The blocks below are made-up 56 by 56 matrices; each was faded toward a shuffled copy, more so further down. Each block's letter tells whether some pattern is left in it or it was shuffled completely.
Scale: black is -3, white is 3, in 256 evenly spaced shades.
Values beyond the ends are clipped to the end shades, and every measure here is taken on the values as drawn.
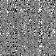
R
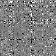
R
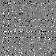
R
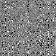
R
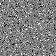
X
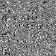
R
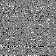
R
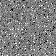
X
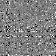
R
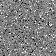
X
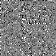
R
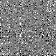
R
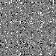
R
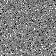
X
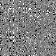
R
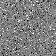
X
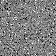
X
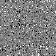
R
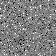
X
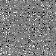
R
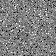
X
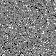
X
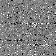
R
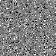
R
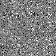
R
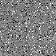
R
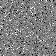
X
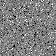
X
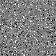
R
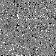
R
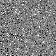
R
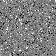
X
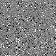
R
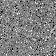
X
